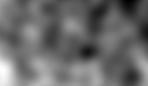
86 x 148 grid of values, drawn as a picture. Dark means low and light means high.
Neither half mirrors the other. The top right is the ninth with the lowest average. The ninth with the highest average is the bottom left. Values rise toward the bottom left. No row or column stands out. No lone cell stands out from its neighbours. The texture varies smoothly and slowly.
